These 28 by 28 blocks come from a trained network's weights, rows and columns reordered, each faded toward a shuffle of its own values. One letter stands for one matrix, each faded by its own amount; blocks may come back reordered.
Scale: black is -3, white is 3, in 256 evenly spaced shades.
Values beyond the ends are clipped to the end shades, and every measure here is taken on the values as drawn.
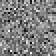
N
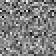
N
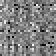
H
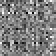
H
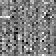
H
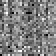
H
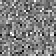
N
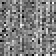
H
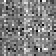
H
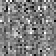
H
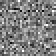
N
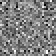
N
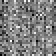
H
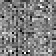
H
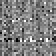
H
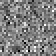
N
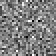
N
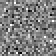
N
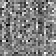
H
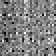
H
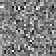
N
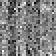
H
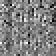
H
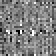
H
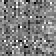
H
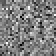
N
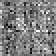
H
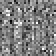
H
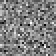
N
